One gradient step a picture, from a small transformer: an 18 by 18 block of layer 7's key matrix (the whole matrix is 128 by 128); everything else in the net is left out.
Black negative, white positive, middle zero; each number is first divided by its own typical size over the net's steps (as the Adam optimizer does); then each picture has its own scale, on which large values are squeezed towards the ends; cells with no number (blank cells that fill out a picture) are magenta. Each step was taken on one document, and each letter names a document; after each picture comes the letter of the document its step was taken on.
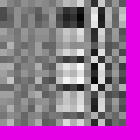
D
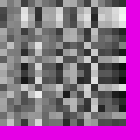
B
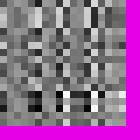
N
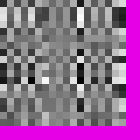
N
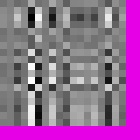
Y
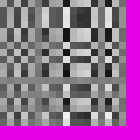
Y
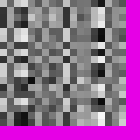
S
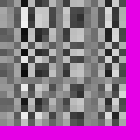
Y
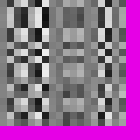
D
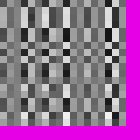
Y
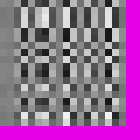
Y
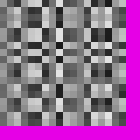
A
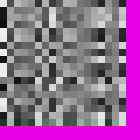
S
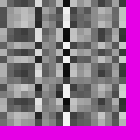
S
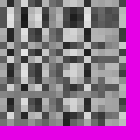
D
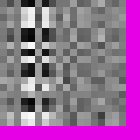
S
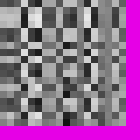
D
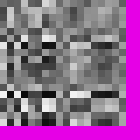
B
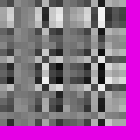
B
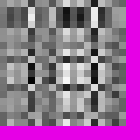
D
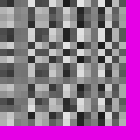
A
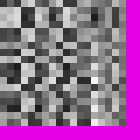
B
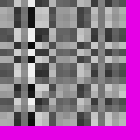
A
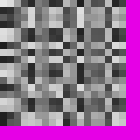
A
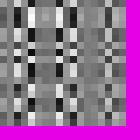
D
